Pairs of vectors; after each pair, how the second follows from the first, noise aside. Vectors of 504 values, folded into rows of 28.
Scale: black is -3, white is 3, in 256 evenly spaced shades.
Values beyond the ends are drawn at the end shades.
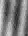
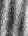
reversed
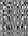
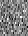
shuffled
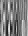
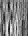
negated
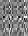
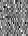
shuffled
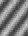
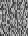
shuffled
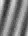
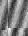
wrapped around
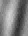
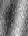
negated
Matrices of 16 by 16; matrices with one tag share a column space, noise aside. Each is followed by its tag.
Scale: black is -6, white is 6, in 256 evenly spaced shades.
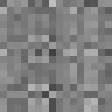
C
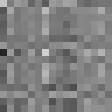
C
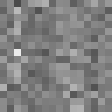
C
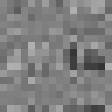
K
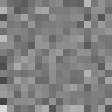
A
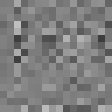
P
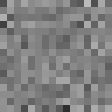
A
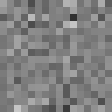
A
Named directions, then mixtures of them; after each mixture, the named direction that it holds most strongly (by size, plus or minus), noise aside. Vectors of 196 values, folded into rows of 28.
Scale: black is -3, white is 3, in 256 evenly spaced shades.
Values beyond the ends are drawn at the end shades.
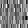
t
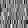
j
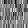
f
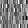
t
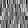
t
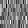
j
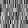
j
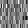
t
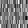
t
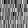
f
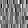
t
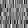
j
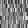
t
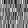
f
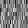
j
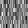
t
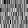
f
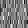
j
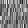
f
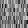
t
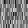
f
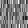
t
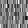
t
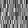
t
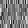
j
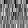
f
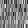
f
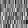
j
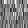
f
